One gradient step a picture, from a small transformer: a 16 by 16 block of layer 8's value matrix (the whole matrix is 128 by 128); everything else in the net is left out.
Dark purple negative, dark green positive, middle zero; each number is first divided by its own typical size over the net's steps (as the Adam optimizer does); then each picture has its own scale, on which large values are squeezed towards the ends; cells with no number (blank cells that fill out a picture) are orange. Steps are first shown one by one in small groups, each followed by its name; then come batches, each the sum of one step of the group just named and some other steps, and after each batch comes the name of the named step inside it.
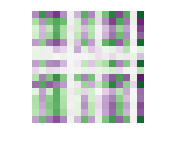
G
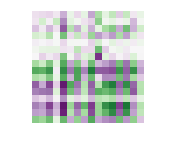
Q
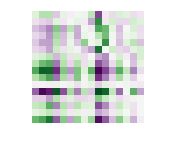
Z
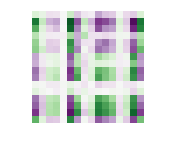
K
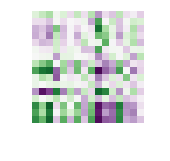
Z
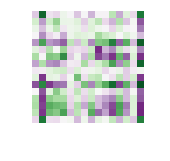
G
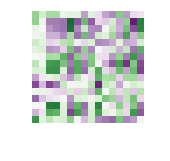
K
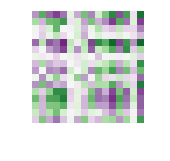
G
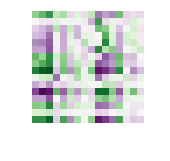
Z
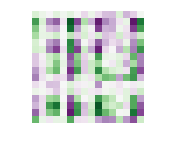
K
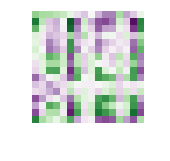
K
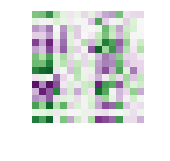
Z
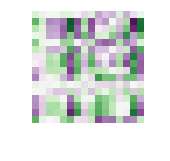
K
